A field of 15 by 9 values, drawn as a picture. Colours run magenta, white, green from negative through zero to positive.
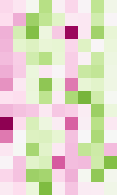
The middle left is the ninth with the lowest average. Stripes running up and down repeat 2 times from left to right. The middle right is the ninth with the highest average.
